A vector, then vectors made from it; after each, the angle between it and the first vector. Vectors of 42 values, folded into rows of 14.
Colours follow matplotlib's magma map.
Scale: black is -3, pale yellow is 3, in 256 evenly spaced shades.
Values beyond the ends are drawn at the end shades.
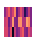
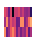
orthogonal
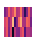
nearly parallel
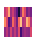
partly aligned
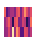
nearly opposite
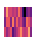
partly aligned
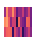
partly aligned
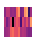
partly opposed
